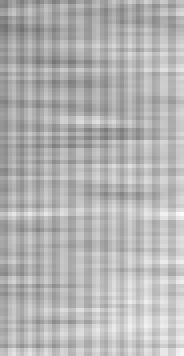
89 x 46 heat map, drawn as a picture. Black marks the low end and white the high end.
On average the colour sits 70% of the way up the scale. The histogram is bell-shaped. Upright stripes repeat 11 times across the table. The bottom right is the ninth with the highest average. Values rise toward the bottom right.
